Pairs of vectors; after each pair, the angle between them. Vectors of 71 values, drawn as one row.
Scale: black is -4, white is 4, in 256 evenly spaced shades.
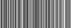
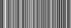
orthogonal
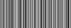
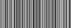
partly opposed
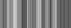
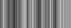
nearly opposite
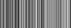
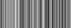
partly opposed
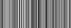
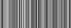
nearly parallel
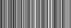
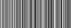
nearly opposite
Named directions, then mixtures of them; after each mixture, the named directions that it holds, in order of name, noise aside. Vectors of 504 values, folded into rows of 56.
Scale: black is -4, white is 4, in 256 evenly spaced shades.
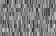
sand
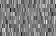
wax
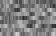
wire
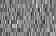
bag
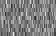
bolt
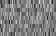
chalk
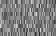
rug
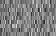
bag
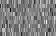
wax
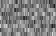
rug, wire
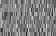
rug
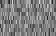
chalk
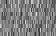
bolt, rug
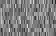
bolt, chalk, rug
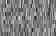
bolt, sand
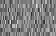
bag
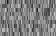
sand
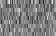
bolt, chalk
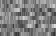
wire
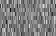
wax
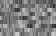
wire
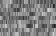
sand, wire
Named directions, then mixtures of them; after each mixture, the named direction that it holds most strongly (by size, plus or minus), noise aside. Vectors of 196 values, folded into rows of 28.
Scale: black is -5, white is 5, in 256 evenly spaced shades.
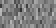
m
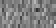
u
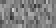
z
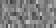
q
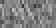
z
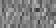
u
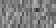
u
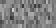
z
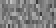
q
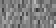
u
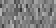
m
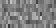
q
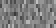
q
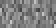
u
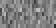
u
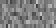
q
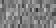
u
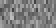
z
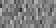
m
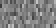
q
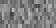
z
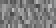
q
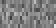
u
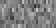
z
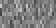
m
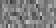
q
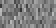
m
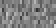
u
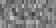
z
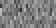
m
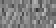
u
